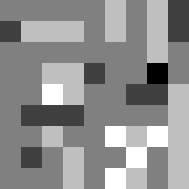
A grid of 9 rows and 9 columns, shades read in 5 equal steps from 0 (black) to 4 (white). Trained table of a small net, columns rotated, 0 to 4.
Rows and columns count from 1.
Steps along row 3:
same same same same same same up down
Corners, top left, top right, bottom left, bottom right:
2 1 2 3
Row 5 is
2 2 4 3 2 2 1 1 3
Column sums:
17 17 22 22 17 24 21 20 21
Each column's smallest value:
1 1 1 1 1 2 1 0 1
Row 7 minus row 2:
1 -1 0 -1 0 1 1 1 2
